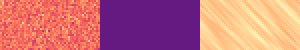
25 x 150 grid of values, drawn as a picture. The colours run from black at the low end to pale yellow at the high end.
The table splits into one row of 3 panels. Panel 1,1: high, fine-grained. Panel 1,2: low, flat. Panel 1,3: very high, slanting down to the right, faint in contrast.
